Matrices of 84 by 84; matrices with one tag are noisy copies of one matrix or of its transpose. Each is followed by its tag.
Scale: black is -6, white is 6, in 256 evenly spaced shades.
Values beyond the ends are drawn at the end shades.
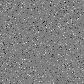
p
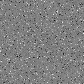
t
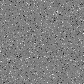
t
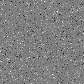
t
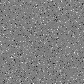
t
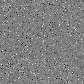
p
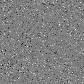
p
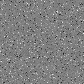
t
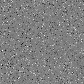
p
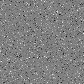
t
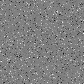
t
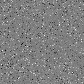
p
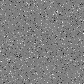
t
